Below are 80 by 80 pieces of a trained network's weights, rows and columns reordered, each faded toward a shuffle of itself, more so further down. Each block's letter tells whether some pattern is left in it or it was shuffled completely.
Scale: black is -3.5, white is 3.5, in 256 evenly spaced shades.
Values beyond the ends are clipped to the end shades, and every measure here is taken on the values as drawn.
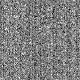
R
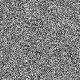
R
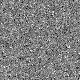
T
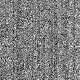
R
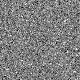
T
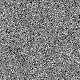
T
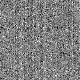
R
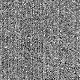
R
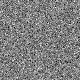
T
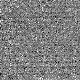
R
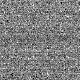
R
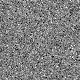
T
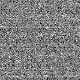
R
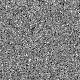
T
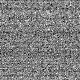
R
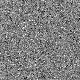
T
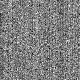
R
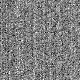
R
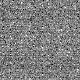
R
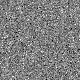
T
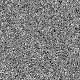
T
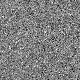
T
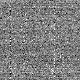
R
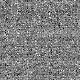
R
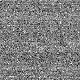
R
